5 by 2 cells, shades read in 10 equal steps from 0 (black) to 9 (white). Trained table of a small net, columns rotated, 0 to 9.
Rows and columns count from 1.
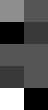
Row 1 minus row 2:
5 1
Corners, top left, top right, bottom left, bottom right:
5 3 9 0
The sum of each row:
8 2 6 5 9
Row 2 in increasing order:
0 2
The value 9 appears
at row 5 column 1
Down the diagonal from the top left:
5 2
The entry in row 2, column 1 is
0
